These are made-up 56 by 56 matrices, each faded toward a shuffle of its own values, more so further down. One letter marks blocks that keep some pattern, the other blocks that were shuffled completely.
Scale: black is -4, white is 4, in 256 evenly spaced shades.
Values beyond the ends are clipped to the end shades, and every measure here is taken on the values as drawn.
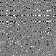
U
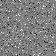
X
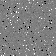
X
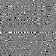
U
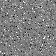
X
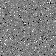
X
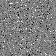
X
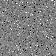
X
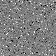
X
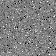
X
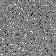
X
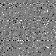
U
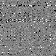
U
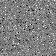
X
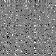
U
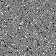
X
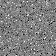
X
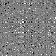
U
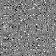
U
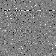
U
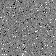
X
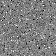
X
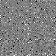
U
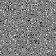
U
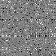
U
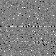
U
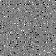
U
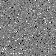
X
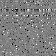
U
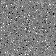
X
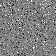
X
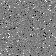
X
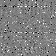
U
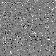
U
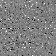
U
